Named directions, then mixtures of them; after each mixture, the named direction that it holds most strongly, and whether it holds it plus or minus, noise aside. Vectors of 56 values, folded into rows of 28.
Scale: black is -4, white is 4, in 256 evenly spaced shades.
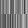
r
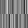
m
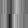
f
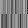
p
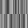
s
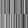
r, minus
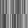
r, plus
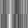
f, minus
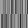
p, plus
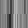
f, plus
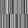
m, plus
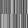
p, minus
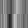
f, plus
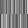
p, minus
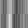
f, minus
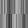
f, plus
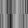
f, plus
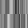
s, plus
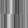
f, minus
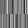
m, plus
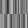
s, plus
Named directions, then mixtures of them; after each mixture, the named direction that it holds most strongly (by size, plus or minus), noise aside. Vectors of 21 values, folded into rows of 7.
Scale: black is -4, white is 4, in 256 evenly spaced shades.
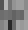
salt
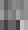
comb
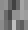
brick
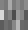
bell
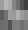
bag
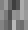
brick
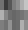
bag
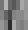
brick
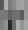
salt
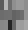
salt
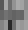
salt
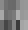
comb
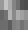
bag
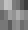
bag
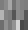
bell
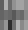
salt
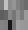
salt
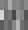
bell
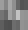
bag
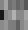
bell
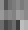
comb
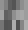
brick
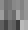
comb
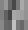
brick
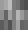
bag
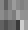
comb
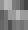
bag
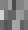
bell
